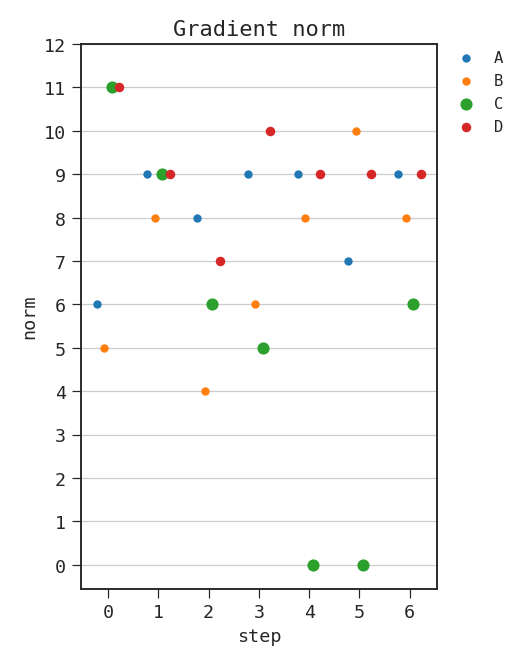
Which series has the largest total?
D
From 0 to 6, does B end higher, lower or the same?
higher
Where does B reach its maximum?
5
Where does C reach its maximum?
0
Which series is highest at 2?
A
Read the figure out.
Title: Gradient norm
x-axis: step, ticks 0 1 2 3 4 5 6
y-axis: norm, ticks 0 1 2 3 4 5 6 7 8 9 10 11 12
Legend: A, B, C, D
Values:
A: 6 9 8 9 9 7 9
B: 5 8 4 6 8 10 8
C: 11 9 6 5 0 0 6
D: 11 9 7 10 9 9 9
